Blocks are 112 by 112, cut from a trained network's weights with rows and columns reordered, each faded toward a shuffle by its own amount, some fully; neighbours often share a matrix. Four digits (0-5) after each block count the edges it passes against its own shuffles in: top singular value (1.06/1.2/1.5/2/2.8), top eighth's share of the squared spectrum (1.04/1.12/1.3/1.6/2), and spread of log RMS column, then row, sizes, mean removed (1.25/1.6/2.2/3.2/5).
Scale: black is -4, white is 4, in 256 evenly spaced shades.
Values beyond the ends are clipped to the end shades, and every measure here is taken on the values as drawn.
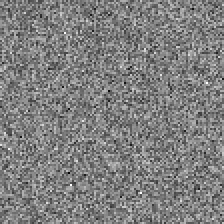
1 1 0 0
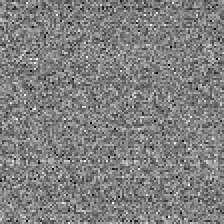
3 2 0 1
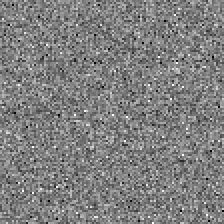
2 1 0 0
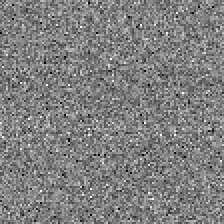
0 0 0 0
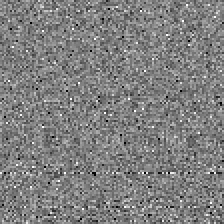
4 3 0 2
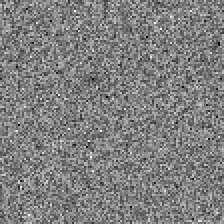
1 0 0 0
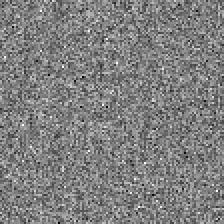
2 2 0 0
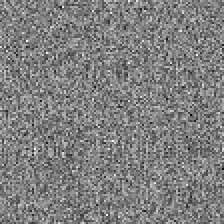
3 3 0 1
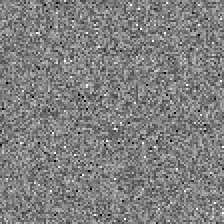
1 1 0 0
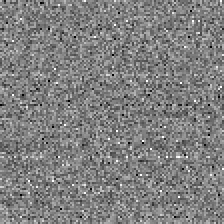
3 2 0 1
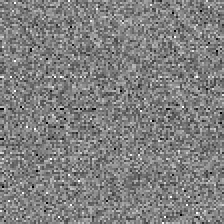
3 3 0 1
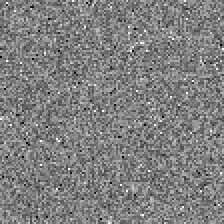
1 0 0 0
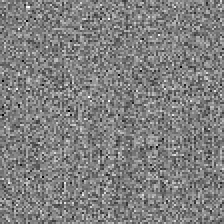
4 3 1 1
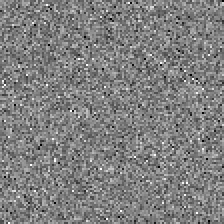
0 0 0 0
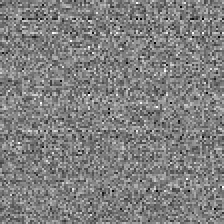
4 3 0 2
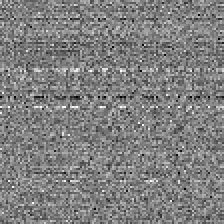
4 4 1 3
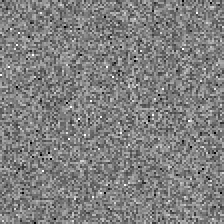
0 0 0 0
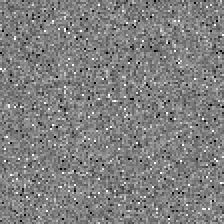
1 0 0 0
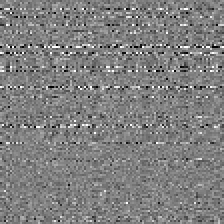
4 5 1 4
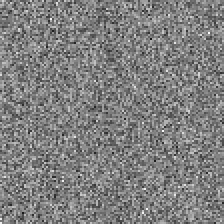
3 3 0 0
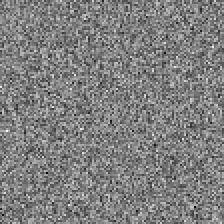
2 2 0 0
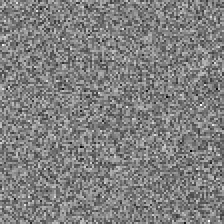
0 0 0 0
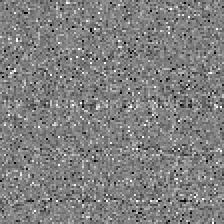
3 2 0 2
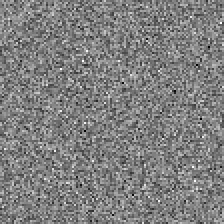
2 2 0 0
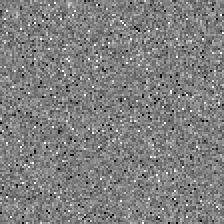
1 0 0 0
